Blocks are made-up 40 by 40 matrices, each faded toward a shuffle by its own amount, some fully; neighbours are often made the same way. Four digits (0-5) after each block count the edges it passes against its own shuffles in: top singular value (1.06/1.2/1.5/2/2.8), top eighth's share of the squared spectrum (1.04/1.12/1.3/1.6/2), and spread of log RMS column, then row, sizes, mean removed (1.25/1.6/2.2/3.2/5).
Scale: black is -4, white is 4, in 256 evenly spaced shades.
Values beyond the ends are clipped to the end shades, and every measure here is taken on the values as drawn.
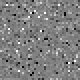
0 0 0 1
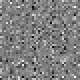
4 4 3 1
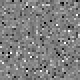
0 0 0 0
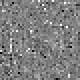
2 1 0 0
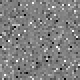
0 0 0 0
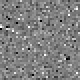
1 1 0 0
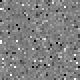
0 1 0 0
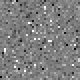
0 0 0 0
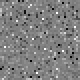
0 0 0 0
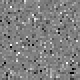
0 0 0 0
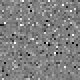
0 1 0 1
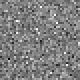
0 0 0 0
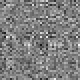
4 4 2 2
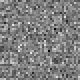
3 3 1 1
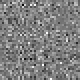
3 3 1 1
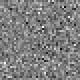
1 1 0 0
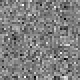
3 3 1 1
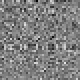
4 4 2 2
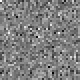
3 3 0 1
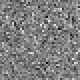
1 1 0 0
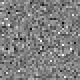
1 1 0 0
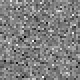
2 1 0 0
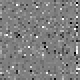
3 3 1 2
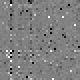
3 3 1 0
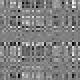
5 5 3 4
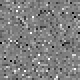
2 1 0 0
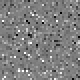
1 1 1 0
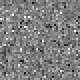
2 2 0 0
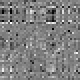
4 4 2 3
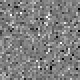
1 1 0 0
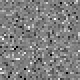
1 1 0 0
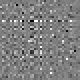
4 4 2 2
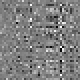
4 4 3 2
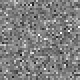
2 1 0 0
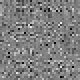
4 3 2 2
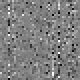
2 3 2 0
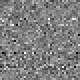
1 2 0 2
